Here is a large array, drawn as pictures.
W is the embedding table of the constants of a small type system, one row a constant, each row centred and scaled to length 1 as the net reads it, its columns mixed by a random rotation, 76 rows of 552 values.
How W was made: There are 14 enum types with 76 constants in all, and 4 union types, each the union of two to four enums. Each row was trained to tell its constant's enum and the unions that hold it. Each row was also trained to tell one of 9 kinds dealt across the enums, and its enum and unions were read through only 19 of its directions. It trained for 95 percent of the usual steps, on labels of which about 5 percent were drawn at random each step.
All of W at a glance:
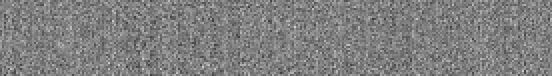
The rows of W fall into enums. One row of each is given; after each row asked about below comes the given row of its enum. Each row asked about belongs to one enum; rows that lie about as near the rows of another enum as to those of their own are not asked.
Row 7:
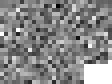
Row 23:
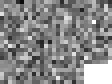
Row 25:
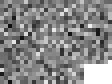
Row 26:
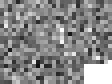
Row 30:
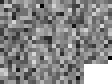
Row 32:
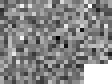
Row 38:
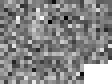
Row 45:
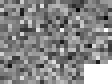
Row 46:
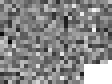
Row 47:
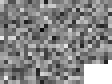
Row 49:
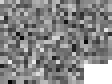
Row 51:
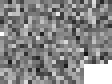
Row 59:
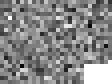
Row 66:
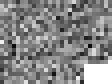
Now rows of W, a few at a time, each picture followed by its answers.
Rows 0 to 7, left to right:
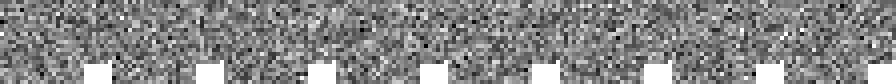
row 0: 51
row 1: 59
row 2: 23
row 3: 45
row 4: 47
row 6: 38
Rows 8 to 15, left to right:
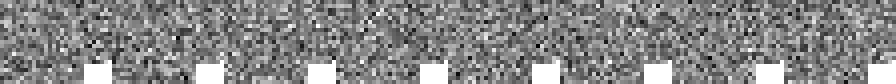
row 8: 26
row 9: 23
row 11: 23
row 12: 26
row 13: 51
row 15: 25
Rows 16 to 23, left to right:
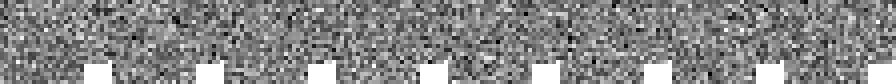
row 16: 32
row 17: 46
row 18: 46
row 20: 30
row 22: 51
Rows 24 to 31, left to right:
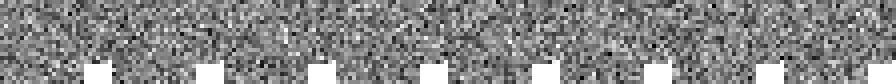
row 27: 32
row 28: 26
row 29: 59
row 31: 51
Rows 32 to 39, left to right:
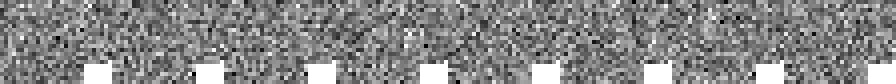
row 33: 25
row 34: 25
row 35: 46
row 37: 30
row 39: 49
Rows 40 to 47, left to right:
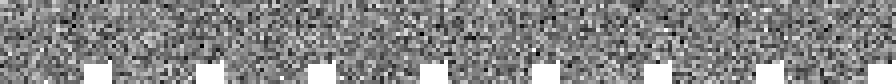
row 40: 30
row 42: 47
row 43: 49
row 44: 47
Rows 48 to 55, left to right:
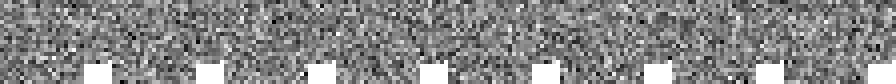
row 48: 23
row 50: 38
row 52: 26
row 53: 51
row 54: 23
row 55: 59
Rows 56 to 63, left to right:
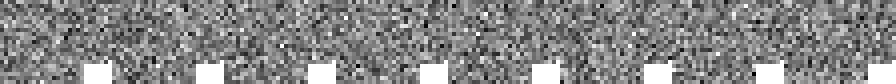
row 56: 30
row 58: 7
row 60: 7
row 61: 30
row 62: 25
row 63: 38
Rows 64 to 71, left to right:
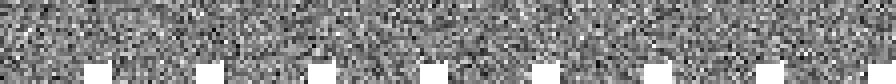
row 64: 25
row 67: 51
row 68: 7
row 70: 32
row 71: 38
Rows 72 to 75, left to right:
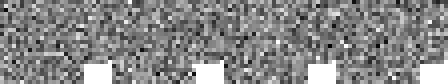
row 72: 32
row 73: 49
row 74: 59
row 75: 23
